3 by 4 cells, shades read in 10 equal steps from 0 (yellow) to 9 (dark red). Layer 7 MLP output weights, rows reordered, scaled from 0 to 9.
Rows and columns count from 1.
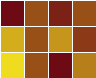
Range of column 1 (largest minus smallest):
9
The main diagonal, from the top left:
9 6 9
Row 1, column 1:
9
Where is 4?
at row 3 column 4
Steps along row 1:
down up down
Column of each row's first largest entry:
1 4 3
